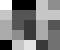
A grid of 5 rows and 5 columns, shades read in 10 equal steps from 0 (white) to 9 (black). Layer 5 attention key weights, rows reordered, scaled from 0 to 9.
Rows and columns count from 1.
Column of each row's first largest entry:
2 2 3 3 1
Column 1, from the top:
0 2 3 3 9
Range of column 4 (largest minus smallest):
5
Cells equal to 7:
3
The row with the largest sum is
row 3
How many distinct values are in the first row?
4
